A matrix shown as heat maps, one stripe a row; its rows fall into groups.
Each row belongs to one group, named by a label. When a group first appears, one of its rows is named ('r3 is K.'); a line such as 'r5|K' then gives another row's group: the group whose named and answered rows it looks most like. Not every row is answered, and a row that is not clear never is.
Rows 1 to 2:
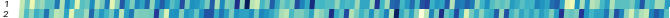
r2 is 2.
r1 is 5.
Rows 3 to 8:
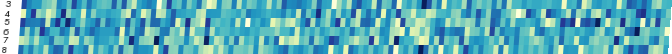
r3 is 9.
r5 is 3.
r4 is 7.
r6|3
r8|9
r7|2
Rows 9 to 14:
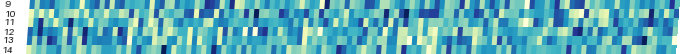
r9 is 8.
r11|7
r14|2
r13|3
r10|5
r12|3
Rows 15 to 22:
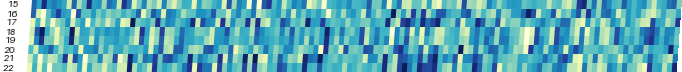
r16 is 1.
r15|3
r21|5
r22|5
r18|7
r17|5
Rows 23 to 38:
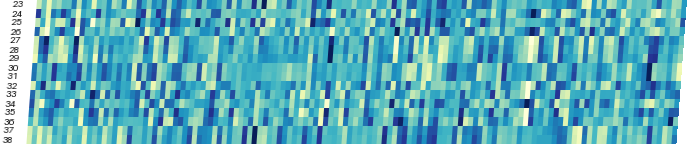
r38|5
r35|8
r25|5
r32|7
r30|3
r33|8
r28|7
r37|5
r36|8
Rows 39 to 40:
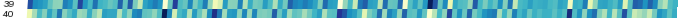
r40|2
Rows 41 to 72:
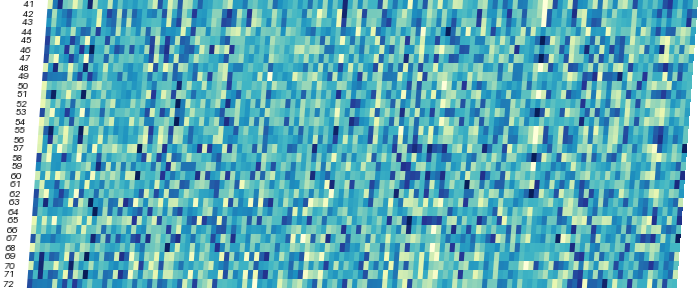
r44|9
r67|8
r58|1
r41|7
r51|7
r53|1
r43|8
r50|2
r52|2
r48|7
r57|5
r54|2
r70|7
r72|3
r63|3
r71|3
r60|5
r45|1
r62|1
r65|5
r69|3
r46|3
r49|3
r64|8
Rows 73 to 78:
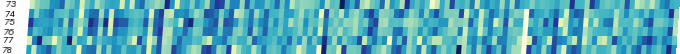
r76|8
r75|8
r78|8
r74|8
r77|7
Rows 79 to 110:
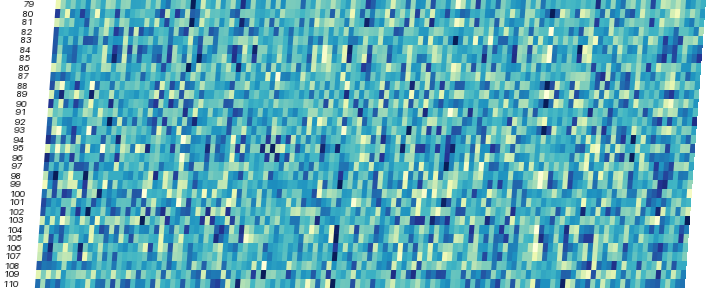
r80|1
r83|9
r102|3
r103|5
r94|9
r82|8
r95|5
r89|7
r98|7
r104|8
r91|2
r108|3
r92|8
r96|9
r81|2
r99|7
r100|3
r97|9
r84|8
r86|2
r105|8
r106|7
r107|7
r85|8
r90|1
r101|9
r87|3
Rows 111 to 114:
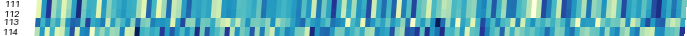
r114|5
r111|7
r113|9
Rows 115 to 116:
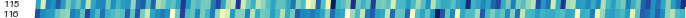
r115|8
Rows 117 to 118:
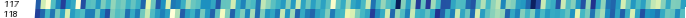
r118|9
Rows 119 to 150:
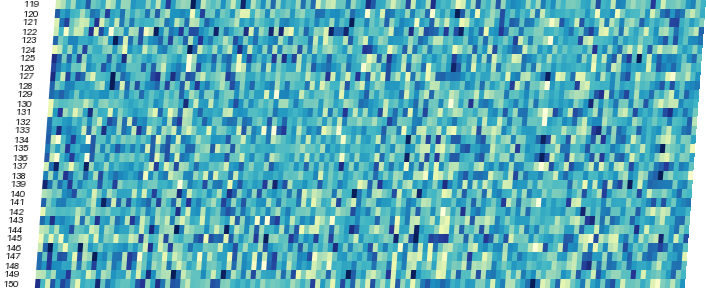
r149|2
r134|1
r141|8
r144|2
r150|1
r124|2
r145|5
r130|2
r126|9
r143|3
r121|7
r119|2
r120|9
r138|3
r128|8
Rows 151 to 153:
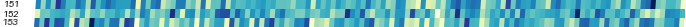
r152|2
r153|3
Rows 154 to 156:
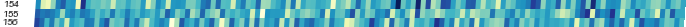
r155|3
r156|9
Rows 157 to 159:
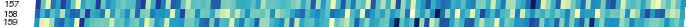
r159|1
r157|1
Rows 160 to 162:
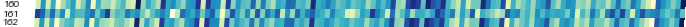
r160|5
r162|5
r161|9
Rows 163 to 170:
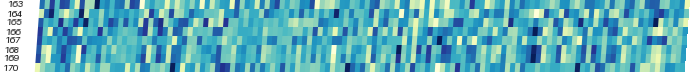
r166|1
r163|3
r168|1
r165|3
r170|2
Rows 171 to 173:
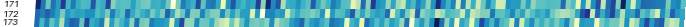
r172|3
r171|9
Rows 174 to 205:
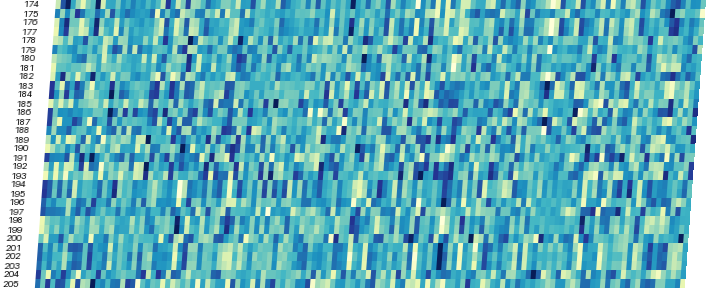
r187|1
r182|7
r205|3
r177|7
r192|5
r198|2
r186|8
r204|1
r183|1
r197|3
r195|9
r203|9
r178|2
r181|2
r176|7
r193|5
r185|5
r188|8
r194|9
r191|3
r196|9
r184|1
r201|9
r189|5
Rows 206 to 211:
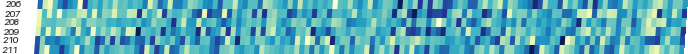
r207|5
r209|5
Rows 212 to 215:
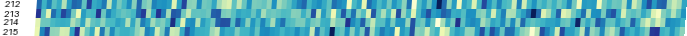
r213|1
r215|7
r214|2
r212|9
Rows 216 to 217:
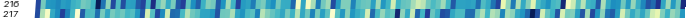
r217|1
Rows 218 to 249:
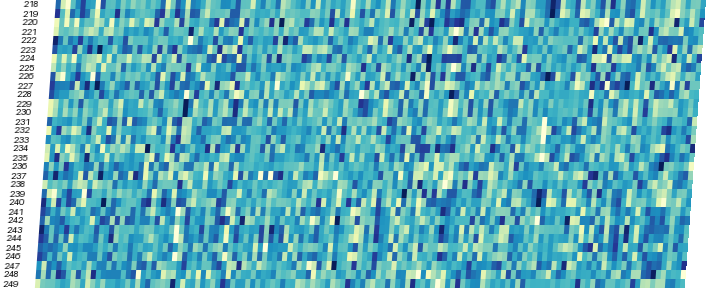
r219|1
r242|8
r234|5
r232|7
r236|3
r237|3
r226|1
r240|1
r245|3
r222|9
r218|1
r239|1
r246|9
